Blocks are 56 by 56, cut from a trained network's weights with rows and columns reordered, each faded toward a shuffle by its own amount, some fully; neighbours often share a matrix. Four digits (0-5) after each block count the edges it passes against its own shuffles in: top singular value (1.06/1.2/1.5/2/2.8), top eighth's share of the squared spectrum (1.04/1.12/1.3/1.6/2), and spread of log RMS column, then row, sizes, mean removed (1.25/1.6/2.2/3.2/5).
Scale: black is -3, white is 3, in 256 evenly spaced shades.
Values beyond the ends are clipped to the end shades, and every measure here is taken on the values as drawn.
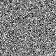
0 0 0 0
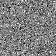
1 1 0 0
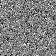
0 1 0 0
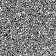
0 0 0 0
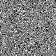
0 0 0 0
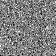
0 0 0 0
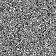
0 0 0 0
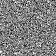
0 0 0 0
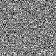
3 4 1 2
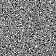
1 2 0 0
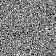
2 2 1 0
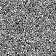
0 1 0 0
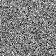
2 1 0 0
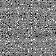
2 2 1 0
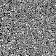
2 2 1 0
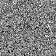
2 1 0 0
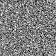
0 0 0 0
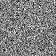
1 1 0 0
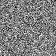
0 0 0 0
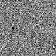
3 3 1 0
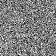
2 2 0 0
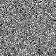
2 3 1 1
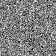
1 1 0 0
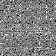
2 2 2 1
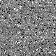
1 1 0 0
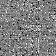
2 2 1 0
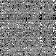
3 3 3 0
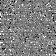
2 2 1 0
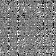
3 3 3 0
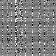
3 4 4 0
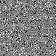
1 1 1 0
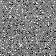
1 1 0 0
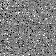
1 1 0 0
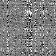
3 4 3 0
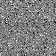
1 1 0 0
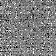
2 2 2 0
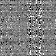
3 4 3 0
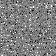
0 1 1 0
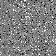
1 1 2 0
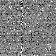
2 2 2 0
